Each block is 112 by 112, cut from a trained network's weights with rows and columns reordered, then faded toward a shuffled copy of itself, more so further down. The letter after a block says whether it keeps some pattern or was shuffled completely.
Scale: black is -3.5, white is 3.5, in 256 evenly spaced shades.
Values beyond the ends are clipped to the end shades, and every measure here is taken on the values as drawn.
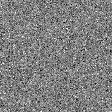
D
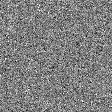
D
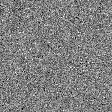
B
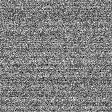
D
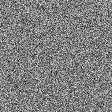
B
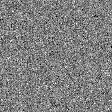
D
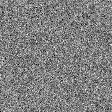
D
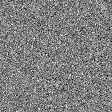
B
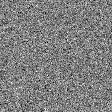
D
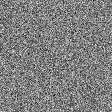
B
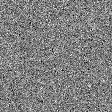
B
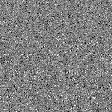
D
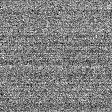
D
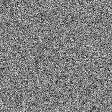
D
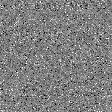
D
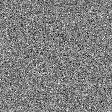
B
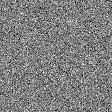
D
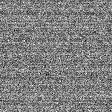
D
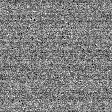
D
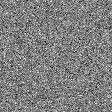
B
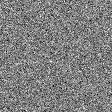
B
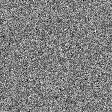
B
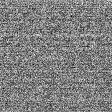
D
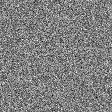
B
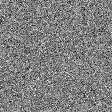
B
